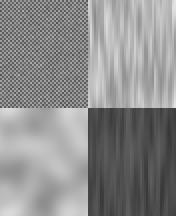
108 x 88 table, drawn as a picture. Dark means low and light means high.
It is made of 2 by 2 panels. Panel 1,1: middling, checkered, strong in contrast. Panel 1,2: high, streaked downward. Panel 2,1: high, smooth. Panel 2,2: low, streaked downward, faint in contrast.
